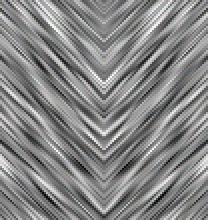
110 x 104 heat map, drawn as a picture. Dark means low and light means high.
The left and right halves mirror each other. On average the colour sits 50% of the way up the scale. No overall slope runs across the table. The values follow a bell shape.
